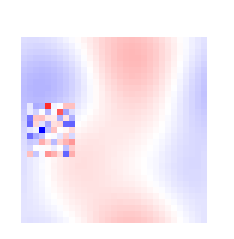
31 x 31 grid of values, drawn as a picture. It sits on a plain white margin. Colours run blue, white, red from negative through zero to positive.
Slope: none. Odd patch: rougher, in the middle left. Stripes: none. Histogram: heavy tails on both sides. Roughest part: middle left.
